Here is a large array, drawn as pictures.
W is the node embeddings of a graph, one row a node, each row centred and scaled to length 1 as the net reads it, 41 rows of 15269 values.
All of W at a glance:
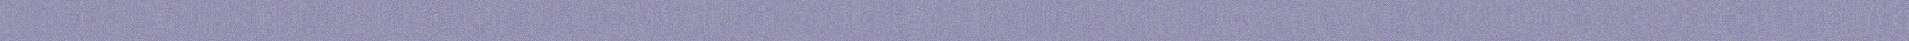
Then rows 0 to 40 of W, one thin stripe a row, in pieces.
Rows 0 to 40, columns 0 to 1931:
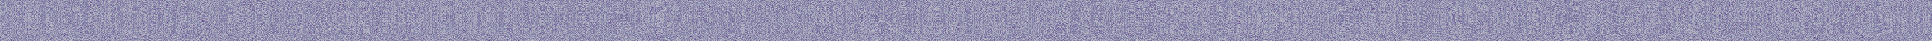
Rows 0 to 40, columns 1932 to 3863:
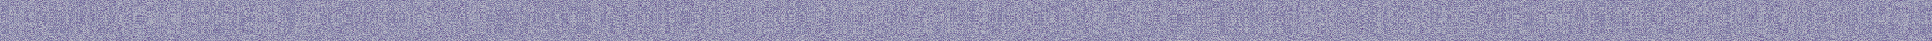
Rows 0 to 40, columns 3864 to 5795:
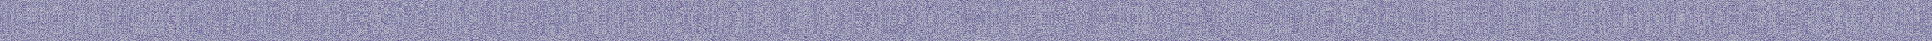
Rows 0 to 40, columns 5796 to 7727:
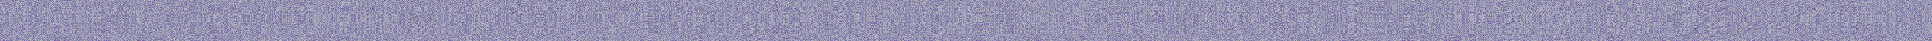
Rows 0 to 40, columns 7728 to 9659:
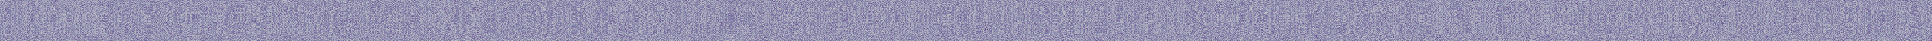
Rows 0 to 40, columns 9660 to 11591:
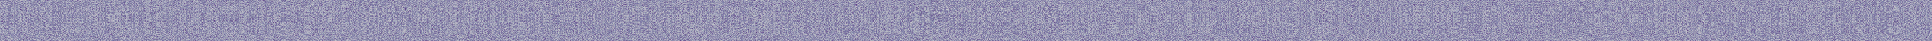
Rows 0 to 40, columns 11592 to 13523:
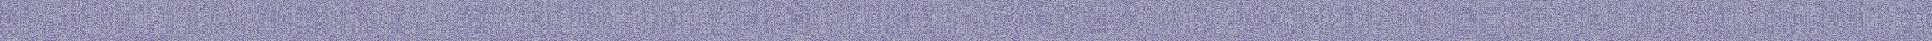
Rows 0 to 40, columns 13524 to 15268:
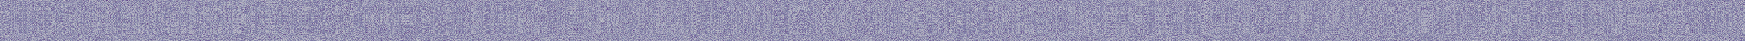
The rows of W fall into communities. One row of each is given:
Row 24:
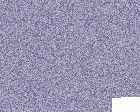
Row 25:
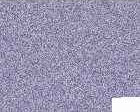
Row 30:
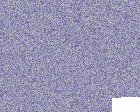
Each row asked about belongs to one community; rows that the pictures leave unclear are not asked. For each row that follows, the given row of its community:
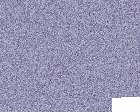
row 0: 30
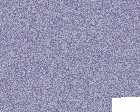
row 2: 25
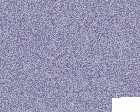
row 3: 24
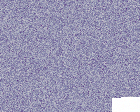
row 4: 25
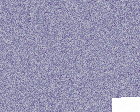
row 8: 30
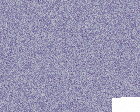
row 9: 30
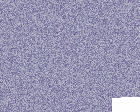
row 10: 30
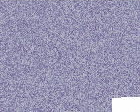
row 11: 25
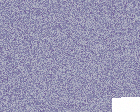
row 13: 30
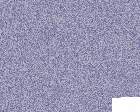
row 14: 30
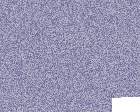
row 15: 24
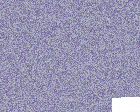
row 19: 30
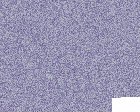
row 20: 24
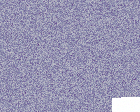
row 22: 25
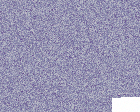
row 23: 24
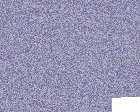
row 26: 30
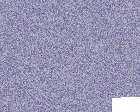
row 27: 30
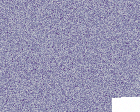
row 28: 25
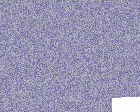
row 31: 25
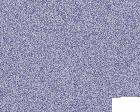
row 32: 30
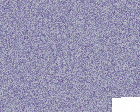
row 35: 24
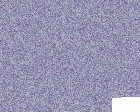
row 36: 25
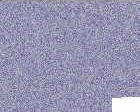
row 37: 25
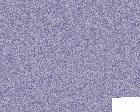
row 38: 30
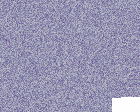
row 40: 25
